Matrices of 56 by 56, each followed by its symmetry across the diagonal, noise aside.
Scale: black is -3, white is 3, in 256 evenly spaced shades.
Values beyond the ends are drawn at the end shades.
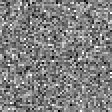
neither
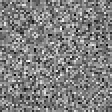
symmetric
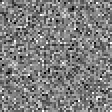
symmetric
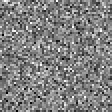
neither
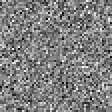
antisymmetric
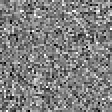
antisymmetric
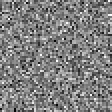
antisymmetric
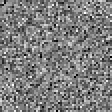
symmetric
